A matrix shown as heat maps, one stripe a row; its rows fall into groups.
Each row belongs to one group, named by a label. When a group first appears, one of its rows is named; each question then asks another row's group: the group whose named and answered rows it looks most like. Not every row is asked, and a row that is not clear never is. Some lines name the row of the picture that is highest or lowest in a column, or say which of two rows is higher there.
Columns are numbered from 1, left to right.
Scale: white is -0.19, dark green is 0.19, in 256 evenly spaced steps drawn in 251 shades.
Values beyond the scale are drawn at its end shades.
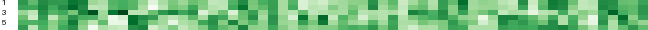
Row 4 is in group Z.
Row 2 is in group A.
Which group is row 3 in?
A
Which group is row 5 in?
Z
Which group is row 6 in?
Z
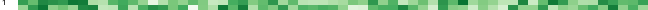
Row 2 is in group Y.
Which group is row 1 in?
A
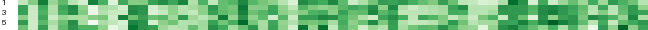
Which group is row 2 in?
Z
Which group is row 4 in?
Y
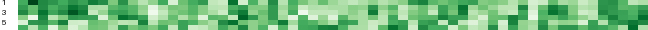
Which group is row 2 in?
A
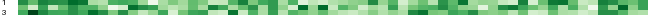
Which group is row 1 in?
A
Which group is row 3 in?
A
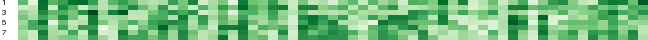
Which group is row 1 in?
A
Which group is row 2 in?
Y
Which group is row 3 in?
A
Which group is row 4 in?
Y
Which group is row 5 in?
Y
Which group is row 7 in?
Y
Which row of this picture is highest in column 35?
2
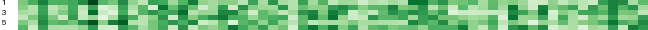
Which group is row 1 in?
A
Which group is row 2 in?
Y
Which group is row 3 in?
Y
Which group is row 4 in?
Y
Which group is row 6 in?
Y
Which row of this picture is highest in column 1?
6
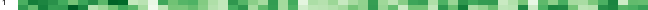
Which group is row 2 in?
A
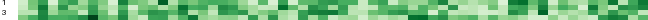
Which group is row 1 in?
Y
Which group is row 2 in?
Y
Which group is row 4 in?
A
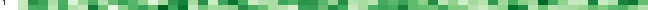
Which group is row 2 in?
Y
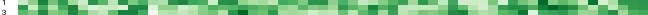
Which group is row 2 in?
Z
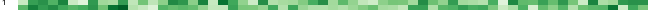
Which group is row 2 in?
A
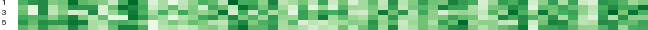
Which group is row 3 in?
Y
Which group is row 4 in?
Z
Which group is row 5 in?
A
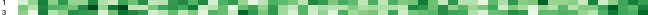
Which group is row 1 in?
Y
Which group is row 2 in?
A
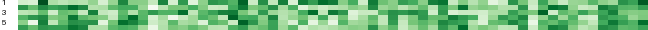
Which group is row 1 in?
Y
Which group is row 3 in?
Y
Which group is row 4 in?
Z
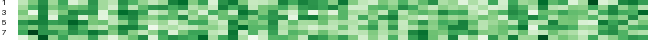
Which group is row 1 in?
Y
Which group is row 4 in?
Y
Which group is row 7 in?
A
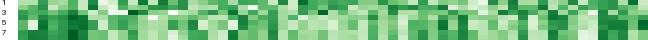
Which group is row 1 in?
Y
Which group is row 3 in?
Z
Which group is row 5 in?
A
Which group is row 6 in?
A
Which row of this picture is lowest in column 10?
3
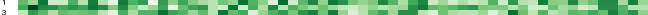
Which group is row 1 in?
Y
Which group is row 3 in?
Y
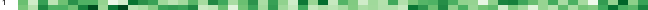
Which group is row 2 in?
A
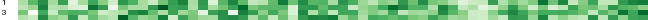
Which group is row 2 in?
Y
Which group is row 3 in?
Z
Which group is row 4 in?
Y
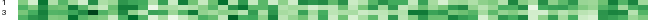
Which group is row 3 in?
A
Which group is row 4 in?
Z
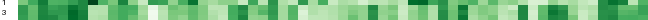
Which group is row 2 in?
A
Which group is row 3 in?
A
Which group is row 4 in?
A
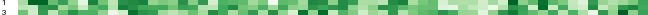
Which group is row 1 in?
Y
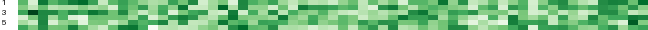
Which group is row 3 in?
A
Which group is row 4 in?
Y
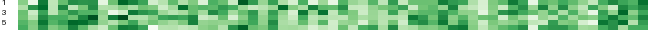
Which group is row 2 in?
Y
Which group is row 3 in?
Z
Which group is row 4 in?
A
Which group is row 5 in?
A
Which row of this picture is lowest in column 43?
2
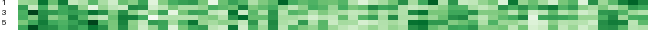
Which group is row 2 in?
Z
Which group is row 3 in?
A
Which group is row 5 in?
A
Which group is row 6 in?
A
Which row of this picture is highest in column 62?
1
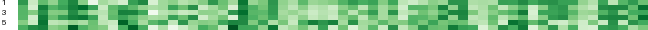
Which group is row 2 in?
A
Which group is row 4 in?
A
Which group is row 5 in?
Y
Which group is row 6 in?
Z
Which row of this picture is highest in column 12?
6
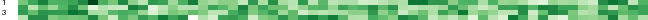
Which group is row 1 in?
A
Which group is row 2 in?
Z
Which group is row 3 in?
A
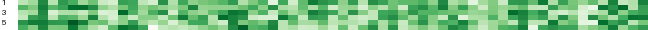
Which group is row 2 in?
A
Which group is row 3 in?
Y
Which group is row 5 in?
A
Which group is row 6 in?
Z
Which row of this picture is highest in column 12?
6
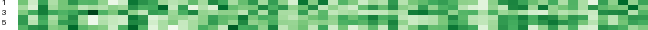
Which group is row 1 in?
Z
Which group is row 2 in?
Y
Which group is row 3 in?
A
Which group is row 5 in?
Z
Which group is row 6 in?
Z
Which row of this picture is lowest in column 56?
3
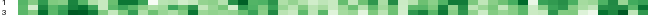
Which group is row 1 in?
Z
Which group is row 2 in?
A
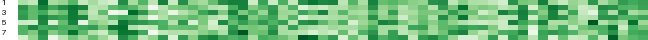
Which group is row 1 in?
Y
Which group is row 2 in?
A
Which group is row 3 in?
Z
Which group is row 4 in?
A
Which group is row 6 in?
A
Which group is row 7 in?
Z
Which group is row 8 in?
Y
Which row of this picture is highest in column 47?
6
